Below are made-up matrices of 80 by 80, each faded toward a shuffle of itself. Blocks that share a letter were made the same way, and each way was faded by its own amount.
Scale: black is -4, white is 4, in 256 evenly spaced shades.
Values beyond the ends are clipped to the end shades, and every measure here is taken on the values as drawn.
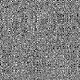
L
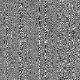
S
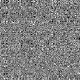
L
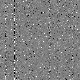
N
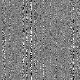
S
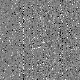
N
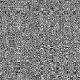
L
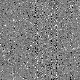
N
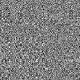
L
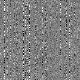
S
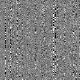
S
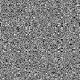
L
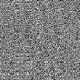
L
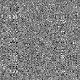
L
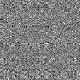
L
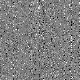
N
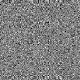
L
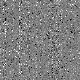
N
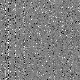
N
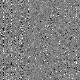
N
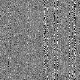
S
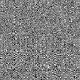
L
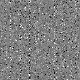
N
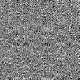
L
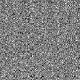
L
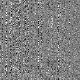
S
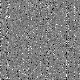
N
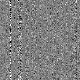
S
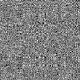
L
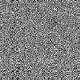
L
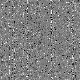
N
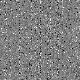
N
